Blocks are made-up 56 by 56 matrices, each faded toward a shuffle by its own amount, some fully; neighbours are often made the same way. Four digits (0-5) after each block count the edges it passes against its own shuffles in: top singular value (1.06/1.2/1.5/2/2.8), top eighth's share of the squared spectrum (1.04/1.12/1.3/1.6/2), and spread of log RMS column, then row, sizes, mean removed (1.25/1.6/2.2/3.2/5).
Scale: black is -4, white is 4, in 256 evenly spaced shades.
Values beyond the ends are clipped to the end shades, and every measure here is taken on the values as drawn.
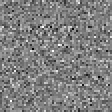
0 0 0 2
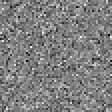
0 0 0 0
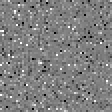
0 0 0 0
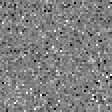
1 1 0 0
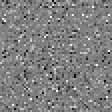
3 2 1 0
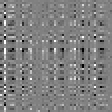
5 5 4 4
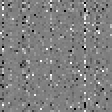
4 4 2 1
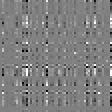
5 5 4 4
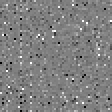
3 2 1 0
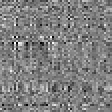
4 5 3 3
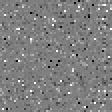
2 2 0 1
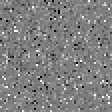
0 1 0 0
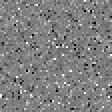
0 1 0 0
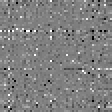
3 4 2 2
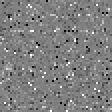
2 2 1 0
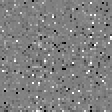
2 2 1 0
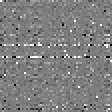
4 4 1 2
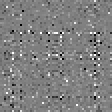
4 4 2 2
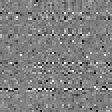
4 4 2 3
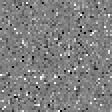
1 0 0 0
